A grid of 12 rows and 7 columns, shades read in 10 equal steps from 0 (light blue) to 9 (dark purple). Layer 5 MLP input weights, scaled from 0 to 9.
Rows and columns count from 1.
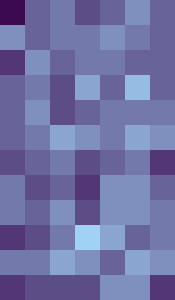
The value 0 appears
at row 10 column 4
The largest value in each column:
9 6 6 7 5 5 7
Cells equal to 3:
16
